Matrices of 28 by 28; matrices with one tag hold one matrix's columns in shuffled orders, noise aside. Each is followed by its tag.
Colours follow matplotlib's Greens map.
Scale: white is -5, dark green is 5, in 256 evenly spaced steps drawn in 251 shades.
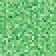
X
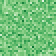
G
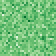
X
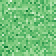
G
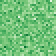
G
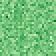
X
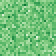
X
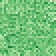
G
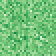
X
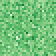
X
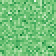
G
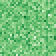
X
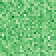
X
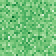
X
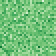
G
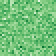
G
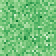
X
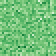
G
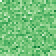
G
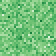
X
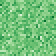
X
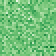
G
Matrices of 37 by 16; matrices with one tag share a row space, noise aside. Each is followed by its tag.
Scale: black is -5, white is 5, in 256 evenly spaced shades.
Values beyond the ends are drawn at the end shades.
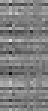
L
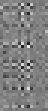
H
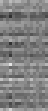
L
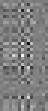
H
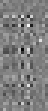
H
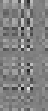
H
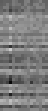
L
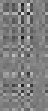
H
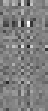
H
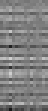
L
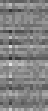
L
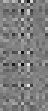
H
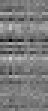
L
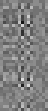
H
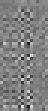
H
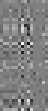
H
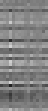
L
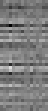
L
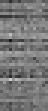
L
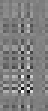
H
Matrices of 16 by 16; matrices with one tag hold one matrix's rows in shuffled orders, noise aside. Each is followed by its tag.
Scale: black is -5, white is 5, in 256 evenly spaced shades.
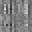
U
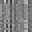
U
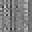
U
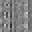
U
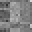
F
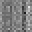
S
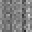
S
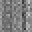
S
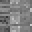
F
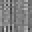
U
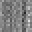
S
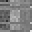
F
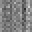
S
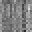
S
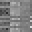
F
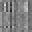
U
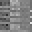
F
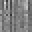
U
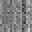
S
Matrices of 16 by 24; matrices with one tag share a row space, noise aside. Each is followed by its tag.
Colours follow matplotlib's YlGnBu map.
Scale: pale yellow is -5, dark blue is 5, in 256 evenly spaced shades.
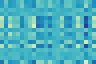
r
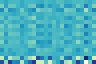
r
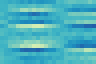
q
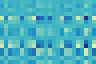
r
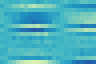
q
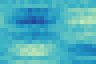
q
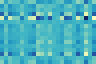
r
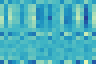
r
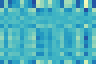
r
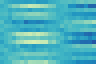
q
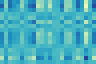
r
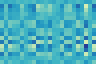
r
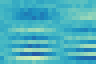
q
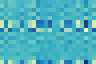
r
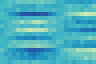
q
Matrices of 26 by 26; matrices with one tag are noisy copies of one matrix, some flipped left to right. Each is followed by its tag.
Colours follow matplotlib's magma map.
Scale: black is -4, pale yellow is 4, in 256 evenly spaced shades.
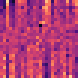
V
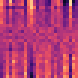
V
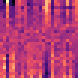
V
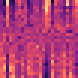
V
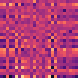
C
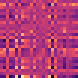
C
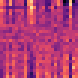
V
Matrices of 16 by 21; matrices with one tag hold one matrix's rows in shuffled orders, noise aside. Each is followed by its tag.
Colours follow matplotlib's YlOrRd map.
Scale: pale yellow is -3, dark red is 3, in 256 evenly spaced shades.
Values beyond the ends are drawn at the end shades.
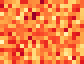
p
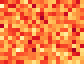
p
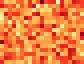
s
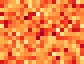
s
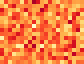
p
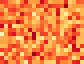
p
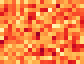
s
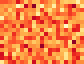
p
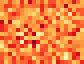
p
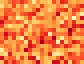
s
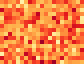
s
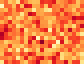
s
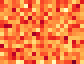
p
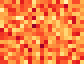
p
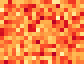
s
